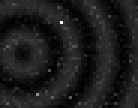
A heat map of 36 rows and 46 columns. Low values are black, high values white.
On average the colour sits 10% of the way up the scale. There is no overall slope. Concentric rings centre on the middle left. There is no seam. The values are skewed, with a long tail toward high values. No single row or column stands out from its neighbours.
